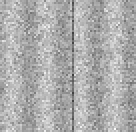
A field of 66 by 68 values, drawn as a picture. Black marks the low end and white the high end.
Average level on the scale: 70%. Stripes: upright, repeating 4 times. Odd lines: column 37.
